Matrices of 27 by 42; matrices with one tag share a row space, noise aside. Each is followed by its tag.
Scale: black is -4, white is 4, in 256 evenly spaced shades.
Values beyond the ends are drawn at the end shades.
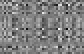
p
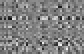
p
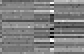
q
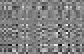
p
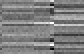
q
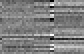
q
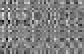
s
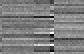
q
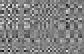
s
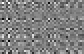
s
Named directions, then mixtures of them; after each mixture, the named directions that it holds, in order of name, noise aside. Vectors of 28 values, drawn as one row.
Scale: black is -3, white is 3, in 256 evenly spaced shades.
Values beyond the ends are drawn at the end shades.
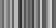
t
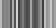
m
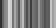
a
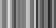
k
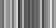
a, m, t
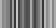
m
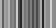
k, m, t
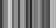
a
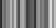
a, k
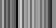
m, t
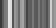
a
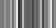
a, m, t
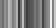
a, m, t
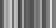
a, t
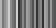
k, m, t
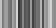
m, t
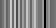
m, t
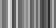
a, k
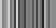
k, m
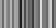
t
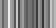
a, k, m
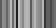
m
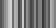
a, k, t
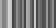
k, t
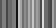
k, m, t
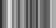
a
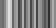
a, k, t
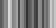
a, m
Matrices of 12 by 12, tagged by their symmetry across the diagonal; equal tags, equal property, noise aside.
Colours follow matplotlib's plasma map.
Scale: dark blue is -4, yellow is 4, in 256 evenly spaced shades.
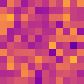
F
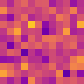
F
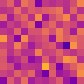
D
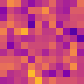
D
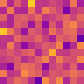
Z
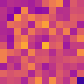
Z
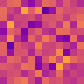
Z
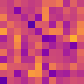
F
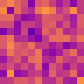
Z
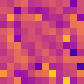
D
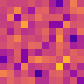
Z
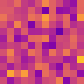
F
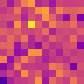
F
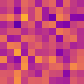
D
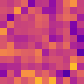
D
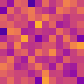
Z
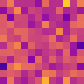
D
